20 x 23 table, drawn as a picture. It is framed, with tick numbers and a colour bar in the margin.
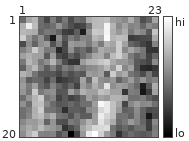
The bottom middle is the ninth with the highest average. Upright stripes repeat 2 times across the table. No seam splits the table. No row or column stands out. Overall the values sit about 50% of the way up the scale. There is no overall slope.
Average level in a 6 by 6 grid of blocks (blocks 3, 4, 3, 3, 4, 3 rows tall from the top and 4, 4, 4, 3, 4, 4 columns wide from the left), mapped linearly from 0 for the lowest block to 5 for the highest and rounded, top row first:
3 1 0 5 3 2
3 1 2 3 3 0
2 1 1 3 3 0
2 1 2 4 2 1
3 1 1 4 2 1
3 1 2 5 1 1
